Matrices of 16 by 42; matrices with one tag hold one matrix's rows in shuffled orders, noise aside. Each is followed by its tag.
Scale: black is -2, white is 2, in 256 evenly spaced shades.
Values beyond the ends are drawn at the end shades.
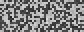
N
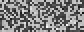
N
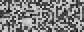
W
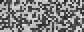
W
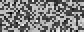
N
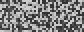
W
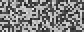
W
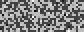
N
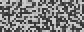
W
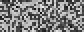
W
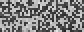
W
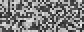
W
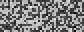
W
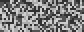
W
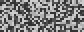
N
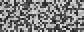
N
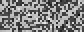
W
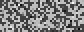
N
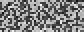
N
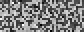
W
